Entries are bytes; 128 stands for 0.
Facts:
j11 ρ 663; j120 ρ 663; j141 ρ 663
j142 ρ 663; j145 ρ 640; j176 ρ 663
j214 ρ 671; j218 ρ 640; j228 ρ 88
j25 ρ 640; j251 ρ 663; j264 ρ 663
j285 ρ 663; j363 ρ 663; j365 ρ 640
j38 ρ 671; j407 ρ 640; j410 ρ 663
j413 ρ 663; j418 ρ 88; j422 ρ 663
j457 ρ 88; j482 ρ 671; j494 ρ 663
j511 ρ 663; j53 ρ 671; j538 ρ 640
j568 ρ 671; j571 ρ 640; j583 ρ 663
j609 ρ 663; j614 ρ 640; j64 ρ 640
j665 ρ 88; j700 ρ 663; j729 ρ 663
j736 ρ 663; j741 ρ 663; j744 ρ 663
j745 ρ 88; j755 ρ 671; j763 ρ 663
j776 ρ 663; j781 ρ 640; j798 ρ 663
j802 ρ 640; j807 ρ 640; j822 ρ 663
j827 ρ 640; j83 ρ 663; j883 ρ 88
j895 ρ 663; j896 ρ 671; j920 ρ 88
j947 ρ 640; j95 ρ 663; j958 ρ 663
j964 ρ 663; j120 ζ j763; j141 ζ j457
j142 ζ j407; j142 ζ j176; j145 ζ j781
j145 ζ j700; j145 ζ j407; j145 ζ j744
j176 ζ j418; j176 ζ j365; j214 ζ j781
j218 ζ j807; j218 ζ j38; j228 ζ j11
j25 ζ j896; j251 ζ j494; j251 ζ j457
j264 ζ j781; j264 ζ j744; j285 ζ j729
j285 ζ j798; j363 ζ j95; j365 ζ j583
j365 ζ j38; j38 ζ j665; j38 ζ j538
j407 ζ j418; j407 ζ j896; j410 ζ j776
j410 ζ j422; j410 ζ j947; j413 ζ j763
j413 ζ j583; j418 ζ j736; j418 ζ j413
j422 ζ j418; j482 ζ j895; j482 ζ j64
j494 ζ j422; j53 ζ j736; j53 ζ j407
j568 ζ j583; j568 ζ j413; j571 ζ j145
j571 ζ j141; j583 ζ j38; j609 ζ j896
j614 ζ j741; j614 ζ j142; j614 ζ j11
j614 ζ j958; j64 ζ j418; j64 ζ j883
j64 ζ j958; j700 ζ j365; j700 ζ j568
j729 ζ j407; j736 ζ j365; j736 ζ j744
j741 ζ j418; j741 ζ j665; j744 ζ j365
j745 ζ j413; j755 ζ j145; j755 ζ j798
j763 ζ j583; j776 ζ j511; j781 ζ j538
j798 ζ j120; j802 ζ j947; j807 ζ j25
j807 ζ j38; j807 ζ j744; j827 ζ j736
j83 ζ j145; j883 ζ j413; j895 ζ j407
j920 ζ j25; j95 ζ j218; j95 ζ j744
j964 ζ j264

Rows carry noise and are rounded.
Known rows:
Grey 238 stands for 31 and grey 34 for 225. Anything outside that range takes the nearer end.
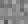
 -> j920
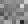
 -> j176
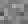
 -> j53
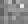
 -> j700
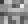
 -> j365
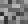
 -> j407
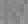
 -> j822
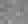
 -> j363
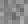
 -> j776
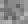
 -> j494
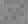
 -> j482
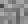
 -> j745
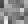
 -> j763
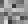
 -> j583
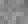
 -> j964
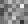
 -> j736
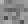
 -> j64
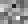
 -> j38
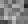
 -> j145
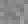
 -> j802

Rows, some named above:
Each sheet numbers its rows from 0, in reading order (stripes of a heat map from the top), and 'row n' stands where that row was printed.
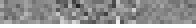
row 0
j494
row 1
j410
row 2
j798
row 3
j142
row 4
j763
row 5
j827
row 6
j285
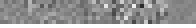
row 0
j83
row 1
j538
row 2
j83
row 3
j700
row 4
j744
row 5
j568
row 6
j482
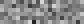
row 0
j218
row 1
j25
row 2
j741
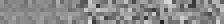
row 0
j964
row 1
j964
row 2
j214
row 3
j583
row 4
j807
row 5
j418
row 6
j781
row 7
j141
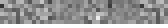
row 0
j883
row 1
j807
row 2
j665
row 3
j264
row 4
j285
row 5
j883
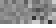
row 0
j571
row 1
j422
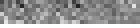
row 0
j120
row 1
j95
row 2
j798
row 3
j755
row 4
j700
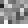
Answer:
j413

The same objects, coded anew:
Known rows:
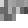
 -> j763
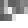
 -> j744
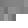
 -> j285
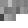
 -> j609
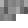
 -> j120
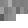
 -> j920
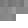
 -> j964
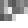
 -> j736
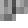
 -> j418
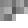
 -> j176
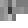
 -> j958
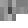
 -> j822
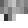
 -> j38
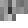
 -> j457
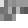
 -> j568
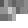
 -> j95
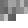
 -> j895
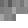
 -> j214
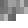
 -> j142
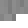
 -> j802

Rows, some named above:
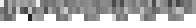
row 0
j413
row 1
j25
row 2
j700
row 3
j827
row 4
j781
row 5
j422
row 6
j264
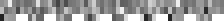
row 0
j25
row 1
j407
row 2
j145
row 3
j807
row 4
j744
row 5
j583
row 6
j25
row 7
j665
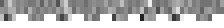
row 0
j218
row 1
j494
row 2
j807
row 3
j53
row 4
j609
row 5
j25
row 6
j365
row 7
j798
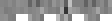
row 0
j482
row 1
j214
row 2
j538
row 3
j214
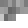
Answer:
j741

